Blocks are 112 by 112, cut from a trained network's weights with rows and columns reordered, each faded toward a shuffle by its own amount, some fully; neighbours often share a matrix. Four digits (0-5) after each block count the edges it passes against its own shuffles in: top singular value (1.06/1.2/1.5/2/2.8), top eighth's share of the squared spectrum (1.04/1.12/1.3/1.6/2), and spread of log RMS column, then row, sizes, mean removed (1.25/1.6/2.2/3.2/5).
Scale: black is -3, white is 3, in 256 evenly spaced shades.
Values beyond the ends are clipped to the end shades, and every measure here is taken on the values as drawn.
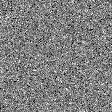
0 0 0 0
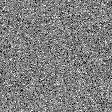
0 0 0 0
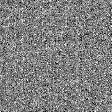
2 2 1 1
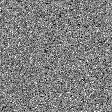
0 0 0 0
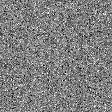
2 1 0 1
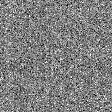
2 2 0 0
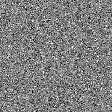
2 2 1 1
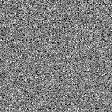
3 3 0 2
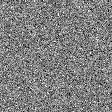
0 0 0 0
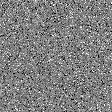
0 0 0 0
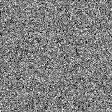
3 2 0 1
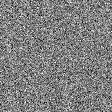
1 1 0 0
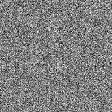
3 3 0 1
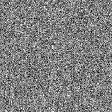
3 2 1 1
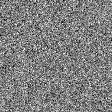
2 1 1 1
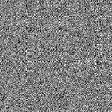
4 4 2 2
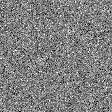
1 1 0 0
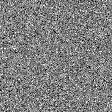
1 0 0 0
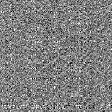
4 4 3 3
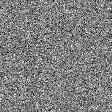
1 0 0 0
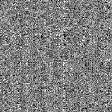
3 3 2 2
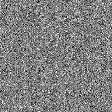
3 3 1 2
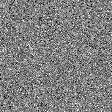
2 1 0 0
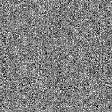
3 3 2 2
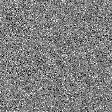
2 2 1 1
